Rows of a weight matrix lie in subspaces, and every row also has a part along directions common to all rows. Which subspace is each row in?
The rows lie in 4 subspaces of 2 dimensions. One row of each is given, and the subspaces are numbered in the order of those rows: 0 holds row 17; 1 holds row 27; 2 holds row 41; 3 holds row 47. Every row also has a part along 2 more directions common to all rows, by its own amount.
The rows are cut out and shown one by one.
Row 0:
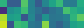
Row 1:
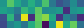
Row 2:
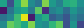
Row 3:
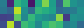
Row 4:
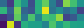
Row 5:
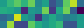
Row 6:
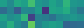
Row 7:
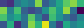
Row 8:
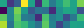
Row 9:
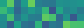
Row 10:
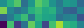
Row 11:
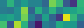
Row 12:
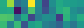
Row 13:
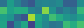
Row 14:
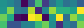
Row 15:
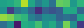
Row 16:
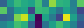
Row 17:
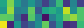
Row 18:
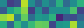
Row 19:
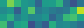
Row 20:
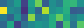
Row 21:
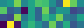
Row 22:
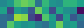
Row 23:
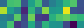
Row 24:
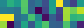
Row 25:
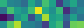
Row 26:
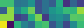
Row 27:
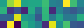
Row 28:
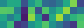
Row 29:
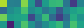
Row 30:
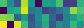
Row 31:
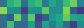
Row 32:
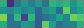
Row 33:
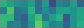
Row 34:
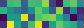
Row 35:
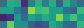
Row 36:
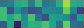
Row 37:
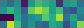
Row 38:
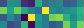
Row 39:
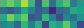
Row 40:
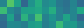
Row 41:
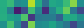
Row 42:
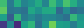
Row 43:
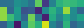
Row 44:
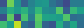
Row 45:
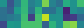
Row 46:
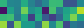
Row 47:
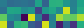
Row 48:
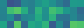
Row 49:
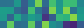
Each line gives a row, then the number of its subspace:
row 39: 1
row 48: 1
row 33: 0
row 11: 0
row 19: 1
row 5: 0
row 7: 1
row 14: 0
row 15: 1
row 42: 3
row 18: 1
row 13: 2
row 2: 2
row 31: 0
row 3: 2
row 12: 2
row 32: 3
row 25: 1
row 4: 2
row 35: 1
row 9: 2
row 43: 1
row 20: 2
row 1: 3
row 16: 0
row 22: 0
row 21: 1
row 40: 3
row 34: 3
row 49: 2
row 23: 0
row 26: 0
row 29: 3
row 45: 0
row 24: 1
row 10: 3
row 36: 1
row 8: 3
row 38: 2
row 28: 0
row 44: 3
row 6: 2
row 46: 2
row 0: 3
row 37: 1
